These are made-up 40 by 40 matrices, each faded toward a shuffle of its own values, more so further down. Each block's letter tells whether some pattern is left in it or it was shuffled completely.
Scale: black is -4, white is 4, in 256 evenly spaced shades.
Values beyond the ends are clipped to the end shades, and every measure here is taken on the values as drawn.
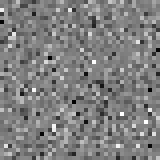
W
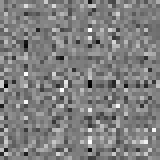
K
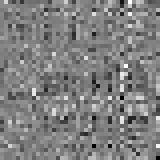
K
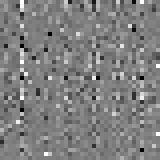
K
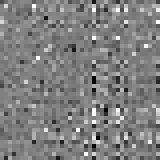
K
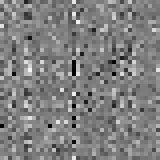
K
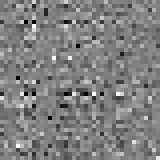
K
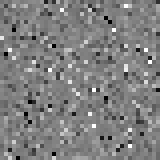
W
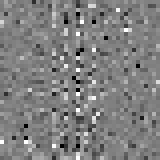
K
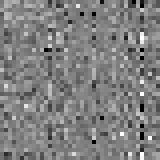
K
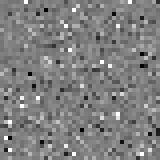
W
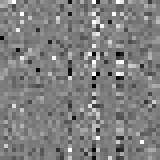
K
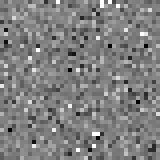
W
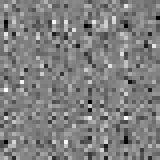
K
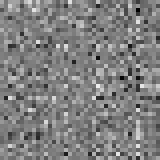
K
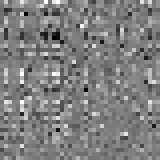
K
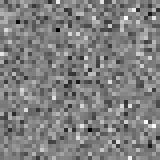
W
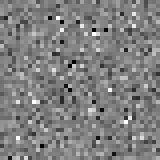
W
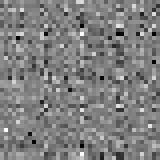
K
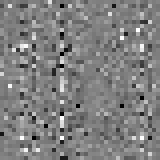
K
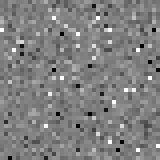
W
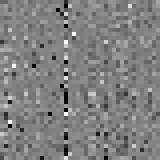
K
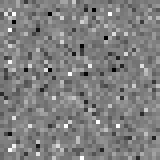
W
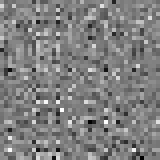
K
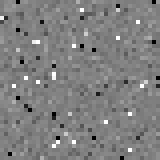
W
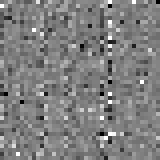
K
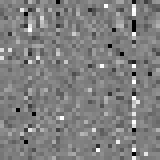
K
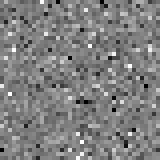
W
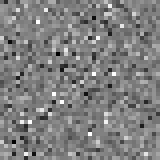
W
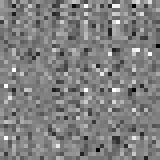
K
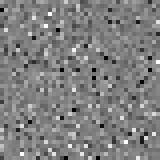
W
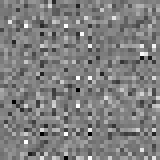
K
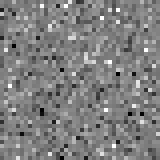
W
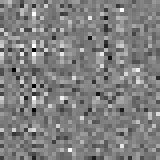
K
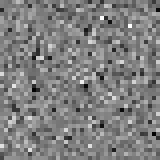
W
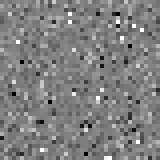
W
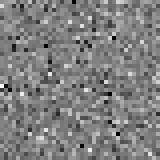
W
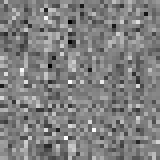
K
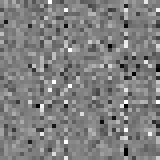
K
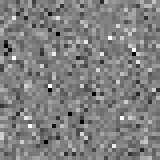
W
